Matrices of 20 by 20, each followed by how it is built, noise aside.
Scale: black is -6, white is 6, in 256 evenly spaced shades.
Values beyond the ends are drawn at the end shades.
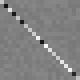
diagonal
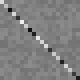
diagonal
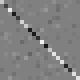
diagonal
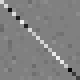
diagonal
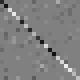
diagonal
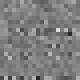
uneven rows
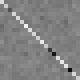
diagonal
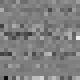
uneven rows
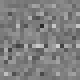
uneven rows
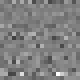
uneven rows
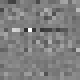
uneven rows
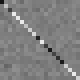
diagonal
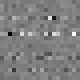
uneven rows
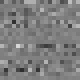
uneven rows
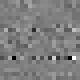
uneven rows
